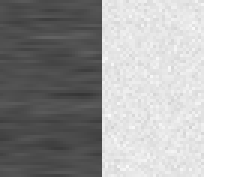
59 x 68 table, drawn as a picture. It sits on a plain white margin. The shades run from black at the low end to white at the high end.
The table splits into one row of 2 panels. Panel 1,1: low, streaked across, faint in contrast. Panel 1,2: very high, fine-grained, faint in contrast.
